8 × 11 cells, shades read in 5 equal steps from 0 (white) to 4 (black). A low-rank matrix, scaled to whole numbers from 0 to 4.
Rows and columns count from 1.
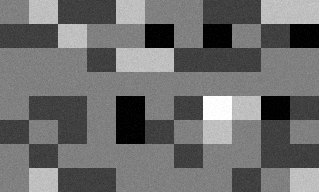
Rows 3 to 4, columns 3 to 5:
2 3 1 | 2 2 2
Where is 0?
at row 5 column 8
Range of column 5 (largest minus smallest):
3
